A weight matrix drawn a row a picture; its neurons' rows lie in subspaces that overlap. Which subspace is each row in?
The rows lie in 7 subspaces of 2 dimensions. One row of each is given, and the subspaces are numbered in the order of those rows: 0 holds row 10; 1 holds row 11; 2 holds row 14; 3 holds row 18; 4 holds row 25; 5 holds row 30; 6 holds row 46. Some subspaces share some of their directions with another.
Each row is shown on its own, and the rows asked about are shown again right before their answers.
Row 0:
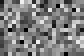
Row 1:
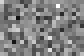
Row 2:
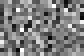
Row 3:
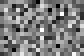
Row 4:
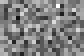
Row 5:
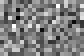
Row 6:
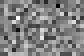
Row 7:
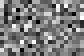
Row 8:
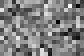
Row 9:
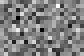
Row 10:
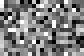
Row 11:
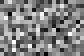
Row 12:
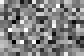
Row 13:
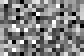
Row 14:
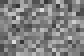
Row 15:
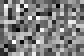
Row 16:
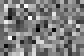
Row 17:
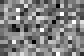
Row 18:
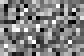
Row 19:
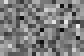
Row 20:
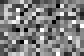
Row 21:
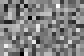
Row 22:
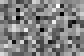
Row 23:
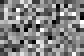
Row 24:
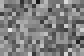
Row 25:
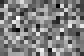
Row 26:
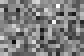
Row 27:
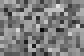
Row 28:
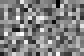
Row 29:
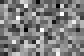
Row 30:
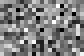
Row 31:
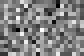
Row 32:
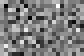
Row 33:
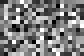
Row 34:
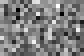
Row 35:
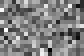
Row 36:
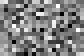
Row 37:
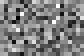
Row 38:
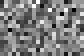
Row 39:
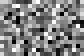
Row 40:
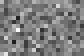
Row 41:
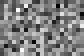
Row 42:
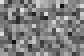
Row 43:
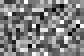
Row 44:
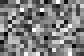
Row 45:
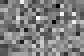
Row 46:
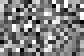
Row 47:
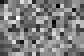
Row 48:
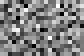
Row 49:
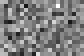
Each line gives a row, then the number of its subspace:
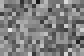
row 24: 0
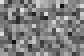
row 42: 1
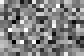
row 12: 0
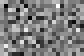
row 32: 3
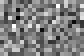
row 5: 6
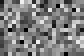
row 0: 0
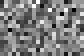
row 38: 0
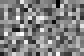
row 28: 2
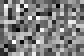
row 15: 3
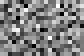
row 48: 4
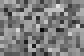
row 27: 1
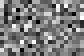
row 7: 6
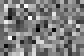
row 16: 3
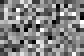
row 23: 6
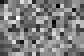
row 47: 0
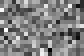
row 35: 4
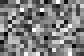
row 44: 2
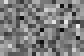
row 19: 5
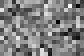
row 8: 4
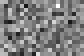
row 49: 3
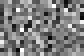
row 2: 6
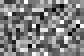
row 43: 1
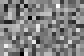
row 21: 3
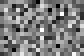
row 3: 0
